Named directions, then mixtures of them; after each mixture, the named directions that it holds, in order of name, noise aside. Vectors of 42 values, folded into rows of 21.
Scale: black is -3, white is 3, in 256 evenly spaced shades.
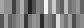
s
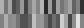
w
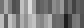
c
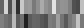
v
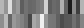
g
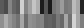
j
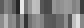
j, v, w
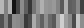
s, w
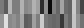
g, j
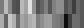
c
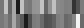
v, w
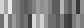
g, w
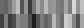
c, w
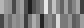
s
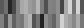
g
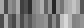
c, v, w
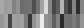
g
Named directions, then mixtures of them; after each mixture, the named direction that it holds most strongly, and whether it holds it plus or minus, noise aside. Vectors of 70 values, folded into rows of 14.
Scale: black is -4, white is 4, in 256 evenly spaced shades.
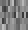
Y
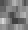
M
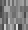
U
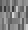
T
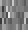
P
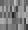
T, minus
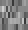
P, minus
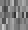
Y, plus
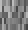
T, minus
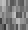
Y, minus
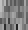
U, minus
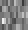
Y, minus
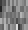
U, plus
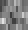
M, plus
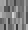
U, minus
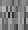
P, minus
